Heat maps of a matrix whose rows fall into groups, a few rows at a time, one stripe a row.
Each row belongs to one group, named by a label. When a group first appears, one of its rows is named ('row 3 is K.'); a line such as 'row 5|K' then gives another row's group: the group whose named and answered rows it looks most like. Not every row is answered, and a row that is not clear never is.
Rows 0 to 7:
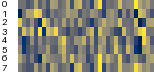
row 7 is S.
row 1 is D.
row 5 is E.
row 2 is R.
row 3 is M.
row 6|R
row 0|S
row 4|E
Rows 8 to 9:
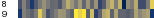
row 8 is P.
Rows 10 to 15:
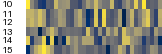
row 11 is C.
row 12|C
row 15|D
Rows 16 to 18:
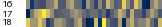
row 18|C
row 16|E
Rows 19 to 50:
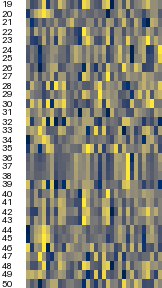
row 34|D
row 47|C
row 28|M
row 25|P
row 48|S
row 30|M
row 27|S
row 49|C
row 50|E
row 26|E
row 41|S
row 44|D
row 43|S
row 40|S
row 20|D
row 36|P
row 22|S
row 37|P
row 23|S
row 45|D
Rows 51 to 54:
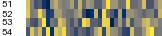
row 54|M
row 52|C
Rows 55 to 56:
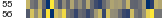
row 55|R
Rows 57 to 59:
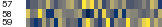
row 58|C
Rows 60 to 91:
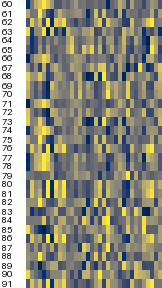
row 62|M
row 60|D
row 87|S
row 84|S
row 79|P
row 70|R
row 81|M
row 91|M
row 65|E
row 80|M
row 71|D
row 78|D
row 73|C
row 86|M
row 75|C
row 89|E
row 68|C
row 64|E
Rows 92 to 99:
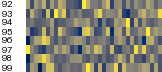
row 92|S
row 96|D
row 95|S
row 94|P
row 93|M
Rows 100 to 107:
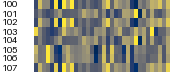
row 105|C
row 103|R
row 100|M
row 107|M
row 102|M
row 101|P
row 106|C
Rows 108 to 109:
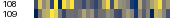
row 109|D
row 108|M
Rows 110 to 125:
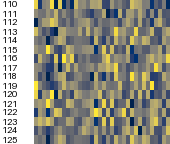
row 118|E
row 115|C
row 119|R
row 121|C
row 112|D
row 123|C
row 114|E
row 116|M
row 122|E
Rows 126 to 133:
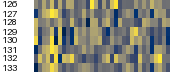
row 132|M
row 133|D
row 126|S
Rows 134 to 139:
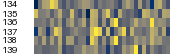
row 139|P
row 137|E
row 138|S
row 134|D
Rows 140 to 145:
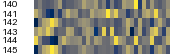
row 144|R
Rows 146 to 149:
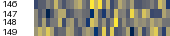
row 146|E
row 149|C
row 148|S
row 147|E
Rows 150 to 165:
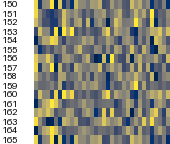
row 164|D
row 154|D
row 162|C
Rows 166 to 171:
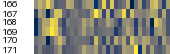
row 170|E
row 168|D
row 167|E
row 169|D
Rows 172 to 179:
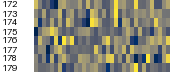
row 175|D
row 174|S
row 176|M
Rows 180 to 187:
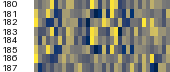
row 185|C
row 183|S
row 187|E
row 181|C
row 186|R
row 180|S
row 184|S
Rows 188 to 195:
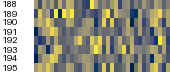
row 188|S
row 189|M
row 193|E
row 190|C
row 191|D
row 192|E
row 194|D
